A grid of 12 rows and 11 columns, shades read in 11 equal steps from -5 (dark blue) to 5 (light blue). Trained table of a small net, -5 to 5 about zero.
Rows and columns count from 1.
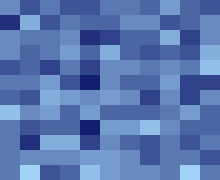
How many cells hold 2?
14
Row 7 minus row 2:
3 -5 5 2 2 3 0 -4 3 -2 0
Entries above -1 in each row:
5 5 6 5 7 5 7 6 5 6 9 9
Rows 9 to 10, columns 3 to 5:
-1 -1 -5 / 3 3 -3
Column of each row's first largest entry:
9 2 9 6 11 3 3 1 8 3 5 2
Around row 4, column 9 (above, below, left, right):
3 1 -2 -2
